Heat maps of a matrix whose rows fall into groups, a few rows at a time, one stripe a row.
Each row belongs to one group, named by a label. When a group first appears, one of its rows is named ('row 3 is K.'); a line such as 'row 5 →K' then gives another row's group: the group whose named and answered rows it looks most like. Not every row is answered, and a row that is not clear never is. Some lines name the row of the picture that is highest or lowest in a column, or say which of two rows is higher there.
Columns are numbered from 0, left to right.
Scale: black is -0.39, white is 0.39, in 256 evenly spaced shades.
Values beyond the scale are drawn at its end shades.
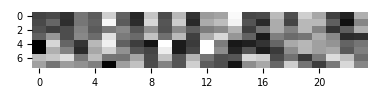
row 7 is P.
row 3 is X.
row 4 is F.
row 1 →X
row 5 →F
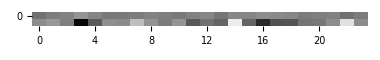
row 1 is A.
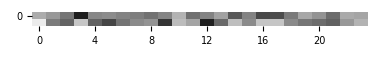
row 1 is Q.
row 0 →A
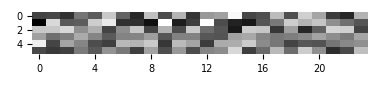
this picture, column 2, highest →2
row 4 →Q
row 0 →X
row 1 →F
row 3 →Q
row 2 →P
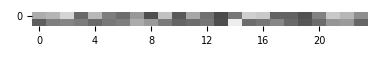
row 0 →P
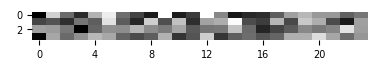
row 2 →A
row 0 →F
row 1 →X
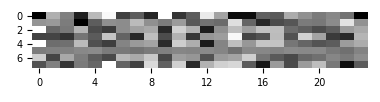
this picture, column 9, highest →0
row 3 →X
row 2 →Q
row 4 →Q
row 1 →A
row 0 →F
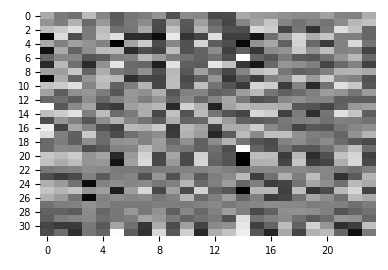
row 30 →X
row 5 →F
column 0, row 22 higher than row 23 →Yes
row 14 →P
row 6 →A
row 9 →F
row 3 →F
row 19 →A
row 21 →P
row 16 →Q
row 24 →A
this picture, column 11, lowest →31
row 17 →Q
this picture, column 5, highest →31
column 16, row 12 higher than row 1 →No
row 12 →X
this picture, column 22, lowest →31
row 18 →X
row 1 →P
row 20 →P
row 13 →Q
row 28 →X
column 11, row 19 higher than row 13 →No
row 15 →F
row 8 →P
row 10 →P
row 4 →P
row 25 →P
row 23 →X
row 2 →P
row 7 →F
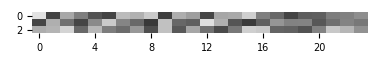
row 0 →Q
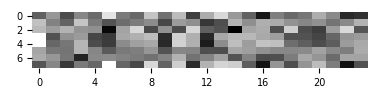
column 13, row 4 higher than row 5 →Yes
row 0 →X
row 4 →Q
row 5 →Q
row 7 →X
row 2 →P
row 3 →Q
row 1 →Q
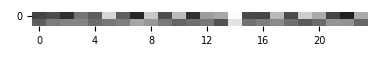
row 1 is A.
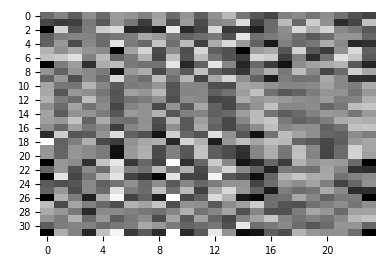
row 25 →X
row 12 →Q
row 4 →X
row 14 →Q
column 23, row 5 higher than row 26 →Yes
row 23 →F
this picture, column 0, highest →18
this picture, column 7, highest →5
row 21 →F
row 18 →Q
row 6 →P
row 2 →F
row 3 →A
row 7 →F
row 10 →Q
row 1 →X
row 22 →X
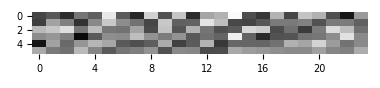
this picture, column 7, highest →3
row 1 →F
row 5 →Q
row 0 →X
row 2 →P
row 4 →F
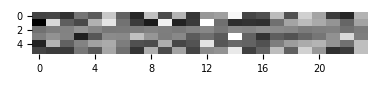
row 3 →A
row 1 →F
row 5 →X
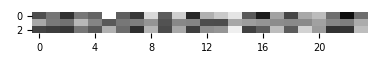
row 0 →X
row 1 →Q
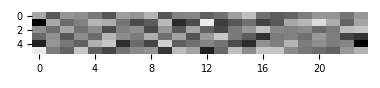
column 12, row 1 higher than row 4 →Yes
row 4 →F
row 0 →Q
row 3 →X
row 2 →P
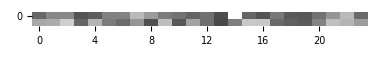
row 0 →A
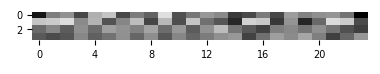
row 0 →F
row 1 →P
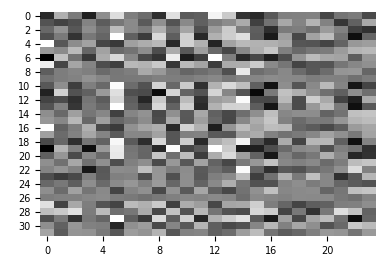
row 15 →P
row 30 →P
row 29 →X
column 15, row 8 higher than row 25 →No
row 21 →P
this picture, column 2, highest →28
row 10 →X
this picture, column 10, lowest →6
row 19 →F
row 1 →X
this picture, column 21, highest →28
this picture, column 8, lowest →11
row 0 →F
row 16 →Q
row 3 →X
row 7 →Q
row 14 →P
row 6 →F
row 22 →A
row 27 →Q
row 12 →X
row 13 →X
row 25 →P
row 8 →A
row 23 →X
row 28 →P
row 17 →Q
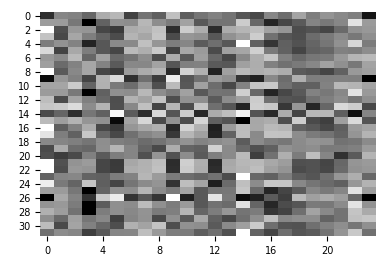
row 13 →P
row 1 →A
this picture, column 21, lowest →20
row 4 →A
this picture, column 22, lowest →14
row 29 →P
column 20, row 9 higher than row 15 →Yes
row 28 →A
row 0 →F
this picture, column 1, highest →13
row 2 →Q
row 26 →F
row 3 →Q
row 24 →Q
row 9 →F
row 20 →X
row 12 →Q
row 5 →Q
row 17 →Q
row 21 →Q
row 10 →P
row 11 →A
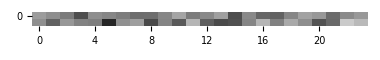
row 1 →P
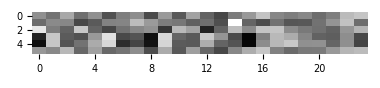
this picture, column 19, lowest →1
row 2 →Q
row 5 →P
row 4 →F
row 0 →P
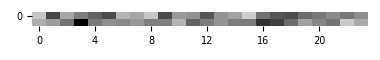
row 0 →Q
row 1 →A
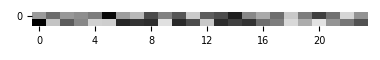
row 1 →F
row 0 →P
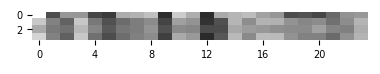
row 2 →Q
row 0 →Q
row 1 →Q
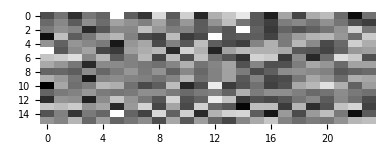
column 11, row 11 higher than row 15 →No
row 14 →X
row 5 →Q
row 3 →F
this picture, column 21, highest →6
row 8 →X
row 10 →F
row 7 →A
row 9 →A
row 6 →P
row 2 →A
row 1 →X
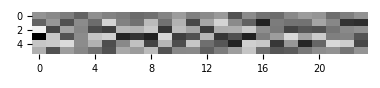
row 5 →Q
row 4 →P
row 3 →F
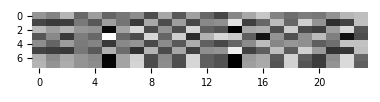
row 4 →P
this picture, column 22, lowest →3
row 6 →P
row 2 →P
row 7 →P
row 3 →X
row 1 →X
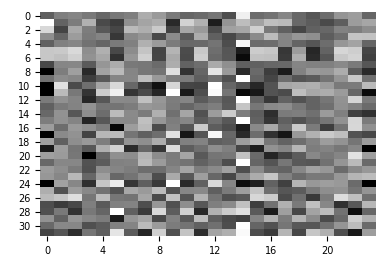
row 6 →P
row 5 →P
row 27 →X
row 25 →Q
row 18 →Q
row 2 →Q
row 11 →F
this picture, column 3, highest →1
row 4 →A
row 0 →A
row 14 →X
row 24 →F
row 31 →X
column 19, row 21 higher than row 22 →No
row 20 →A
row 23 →P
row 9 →A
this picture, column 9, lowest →1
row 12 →A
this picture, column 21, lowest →27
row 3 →P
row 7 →F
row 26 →P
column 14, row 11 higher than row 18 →No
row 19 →F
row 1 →Q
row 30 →A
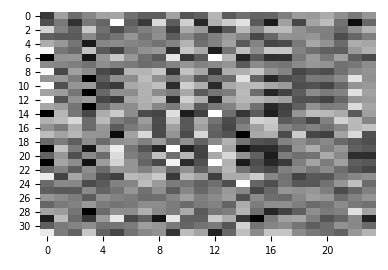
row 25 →X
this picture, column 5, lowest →17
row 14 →F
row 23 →Q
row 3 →X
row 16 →P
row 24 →A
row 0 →F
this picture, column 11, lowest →1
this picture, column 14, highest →24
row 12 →Q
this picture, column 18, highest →17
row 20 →X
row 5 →Q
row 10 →Q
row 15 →P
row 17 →P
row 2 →Q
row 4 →A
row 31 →Q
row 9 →A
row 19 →F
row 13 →A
